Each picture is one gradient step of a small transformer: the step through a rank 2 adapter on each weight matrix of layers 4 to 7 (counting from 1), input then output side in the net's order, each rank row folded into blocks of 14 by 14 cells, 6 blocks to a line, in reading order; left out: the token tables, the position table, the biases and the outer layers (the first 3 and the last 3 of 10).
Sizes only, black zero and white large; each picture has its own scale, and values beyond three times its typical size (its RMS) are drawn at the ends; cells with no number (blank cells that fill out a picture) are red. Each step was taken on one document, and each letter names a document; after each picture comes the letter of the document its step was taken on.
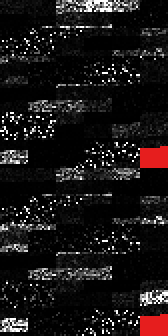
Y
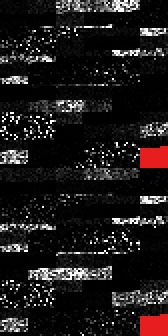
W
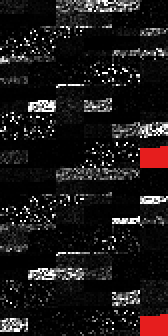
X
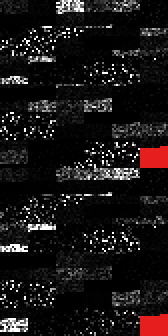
Y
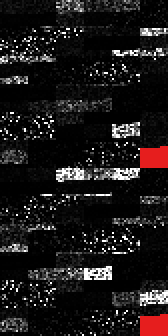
W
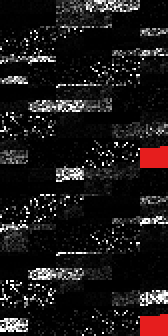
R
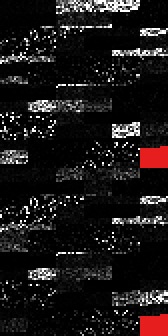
R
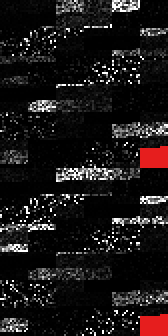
R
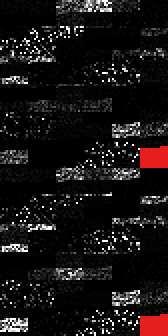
X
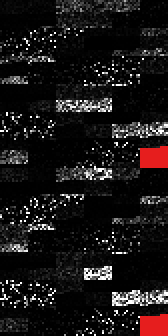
R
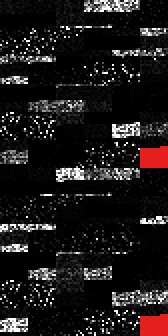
W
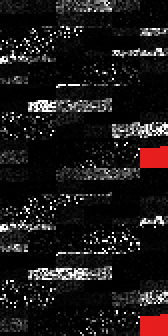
W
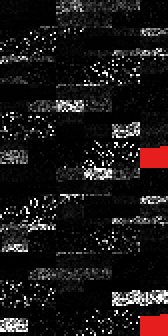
R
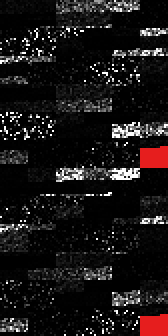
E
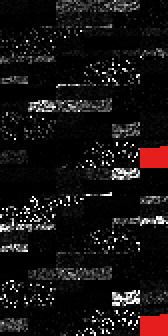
X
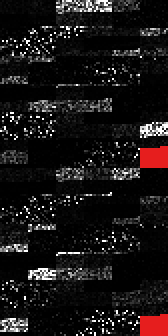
Y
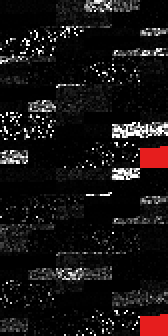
E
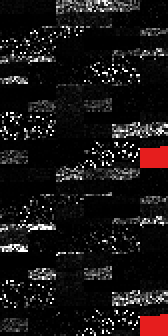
X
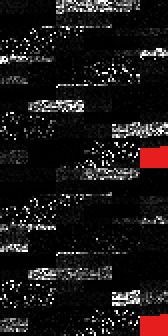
Y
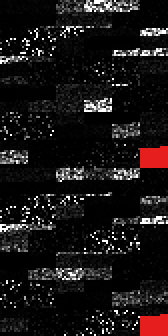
E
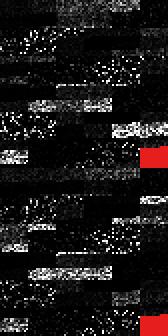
R
